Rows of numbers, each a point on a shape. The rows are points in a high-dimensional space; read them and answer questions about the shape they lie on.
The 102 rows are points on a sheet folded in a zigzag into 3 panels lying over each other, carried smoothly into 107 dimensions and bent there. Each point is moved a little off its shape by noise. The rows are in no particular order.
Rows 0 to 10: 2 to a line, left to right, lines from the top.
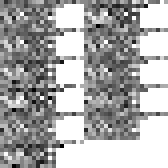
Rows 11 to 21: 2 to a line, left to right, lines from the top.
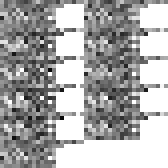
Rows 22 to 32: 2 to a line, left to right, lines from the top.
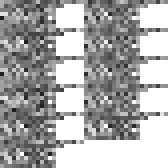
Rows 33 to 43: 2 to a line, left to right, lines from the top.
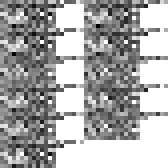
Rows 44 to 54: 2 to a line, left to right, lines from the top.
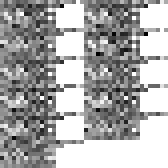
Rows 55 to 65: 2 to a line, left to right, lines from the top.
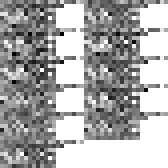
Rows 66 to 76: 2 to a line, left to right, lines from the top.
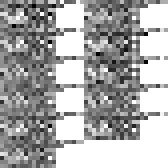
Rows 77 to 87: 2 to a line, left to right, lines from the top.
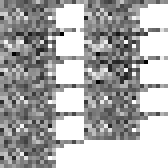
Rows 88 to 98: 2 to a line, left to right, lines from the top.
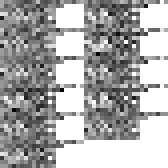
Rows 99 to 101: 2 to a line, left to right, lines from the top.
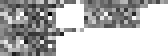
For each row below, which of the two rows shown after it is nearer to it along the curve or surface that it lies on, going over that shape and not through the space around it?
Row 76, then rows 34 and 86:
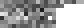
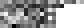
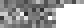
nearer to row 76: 34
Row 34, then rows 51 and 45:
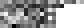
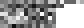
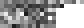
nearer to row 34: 51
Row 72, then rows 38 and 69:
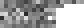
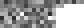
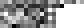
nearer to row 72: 38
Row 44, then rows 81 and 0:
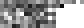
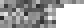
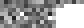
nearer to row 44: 0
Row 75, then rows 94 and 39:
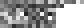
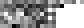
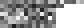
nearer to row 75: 94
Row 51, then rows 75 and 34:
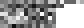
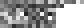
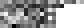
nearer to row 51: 34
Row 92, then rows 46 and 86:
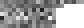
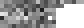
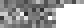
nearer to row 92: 46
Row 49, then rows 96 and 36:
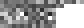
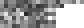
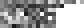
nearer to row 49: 36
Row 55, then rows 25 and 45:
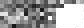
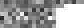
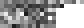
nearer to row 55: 45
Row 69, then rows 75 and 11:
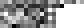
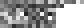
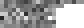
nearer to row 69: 75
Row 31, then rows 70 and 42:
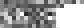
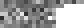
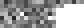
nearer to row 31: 42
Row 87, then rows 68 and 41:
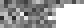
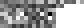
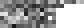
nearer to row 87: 68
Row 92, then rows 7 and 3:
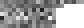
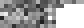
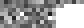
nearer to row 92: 7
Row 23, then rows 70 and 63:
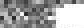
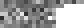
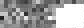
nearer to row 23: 63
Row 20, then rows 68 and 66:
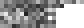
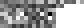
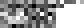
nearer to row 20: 68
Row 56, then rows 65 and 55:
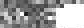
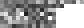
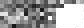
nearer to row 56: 65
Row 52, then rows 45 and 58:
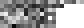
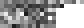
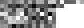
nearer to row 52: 58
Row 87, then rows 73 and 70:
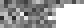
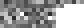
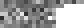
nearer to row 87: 73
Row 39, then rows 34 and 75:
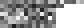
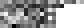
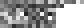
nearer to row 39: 34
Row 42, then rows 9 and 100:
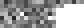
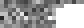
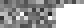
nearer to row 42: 9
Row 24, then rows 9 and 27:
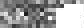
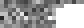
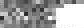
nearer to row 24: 27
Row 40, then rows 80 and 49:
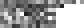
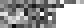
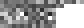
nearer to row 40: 49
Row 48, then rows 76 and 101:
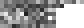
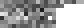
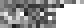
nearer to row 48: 101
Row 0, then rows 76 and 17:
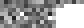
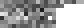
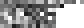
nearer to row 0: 17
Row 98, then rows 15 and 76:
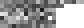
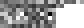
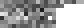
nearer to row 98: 76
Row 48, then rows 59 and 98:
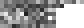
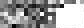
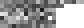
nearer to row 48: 59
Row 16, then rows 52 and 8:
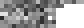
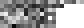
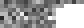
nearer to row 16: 52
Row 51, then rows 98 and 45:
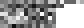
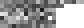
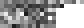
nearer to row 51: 98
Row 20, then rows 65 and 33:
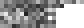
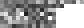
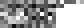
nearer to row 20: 65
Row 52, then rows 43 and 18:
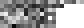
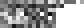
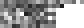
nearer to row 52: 43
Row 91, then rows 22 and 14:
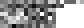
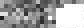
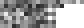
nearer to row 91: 22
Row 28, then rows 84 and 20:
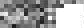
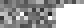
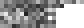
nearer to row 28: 20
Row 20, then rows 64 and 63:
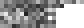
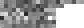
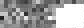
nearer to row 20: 64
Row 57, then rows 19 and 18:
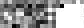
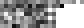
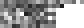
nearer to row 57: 19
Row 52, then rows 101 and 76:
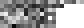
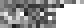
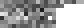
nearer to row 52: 76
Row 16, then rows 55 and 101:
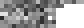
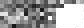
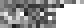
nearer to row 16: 55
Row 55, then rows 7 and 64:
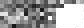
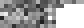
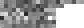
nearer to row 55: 7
